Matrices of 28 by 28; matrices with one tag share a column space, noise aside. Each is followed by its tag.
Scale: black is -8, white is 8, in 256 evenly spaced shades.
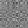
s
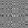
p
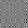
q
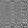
q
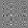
p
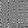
q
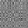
s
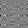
p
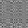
q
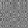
s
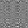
q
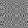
p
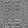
q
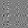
p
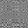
q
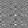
p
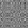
s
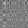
s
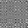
q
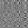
s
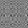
p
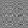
p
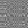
p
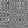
s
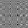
p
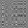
p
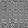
q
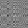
p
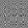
p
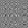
p
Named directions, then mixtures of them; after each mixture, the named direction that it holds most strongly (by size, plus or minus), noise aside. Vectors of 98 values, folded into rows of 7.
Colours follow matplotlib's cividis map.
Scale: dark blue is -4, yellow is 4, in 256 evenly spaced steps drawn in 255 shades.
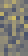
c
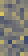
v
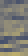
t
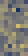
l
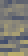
t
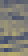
t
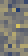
l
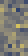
l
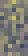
c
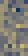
l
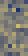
l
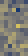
l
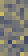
v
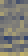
t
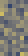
v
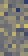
l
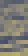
t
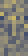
c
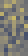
c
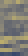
t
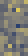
l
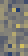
l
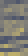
t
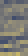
t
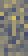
c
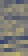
t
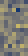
l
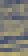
t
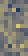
l
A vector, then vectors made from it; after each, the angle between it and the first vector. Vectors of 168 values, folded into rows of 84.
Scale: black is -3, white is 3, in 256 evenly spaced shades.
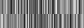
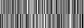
partly opposed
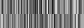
nearly parallel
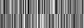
partly opposed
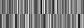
partly aligned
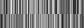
nearly opposite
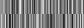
orthogonal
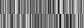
partly aligned
